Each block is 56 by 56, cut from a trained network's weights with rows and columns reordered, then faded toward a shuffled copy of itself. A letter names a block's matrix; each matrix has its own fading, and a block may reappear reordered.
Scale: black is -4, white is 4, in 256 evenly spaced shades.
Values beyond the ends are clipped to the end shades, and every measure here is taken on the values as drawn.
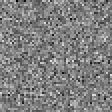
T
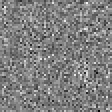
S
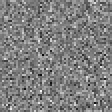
S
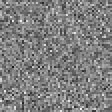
T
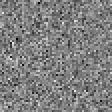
S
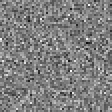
T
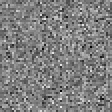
S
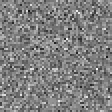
T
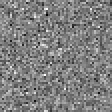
S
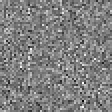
S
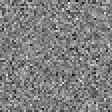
S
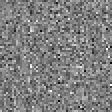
S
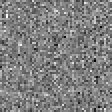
S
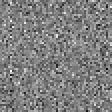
S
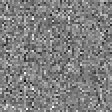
S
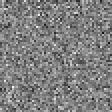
T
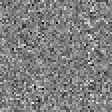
S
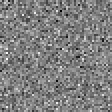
S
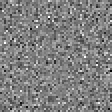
S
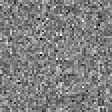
S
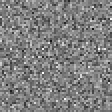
T
